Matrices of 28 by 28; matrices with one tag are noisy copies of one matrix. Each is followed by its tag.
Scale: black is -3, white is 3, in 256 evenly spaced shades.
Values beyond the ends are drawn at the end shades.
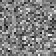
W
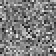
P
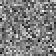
P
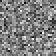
W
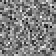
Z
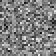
W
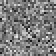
P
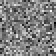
P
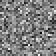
W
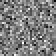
Z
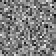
Z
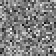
P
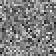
P
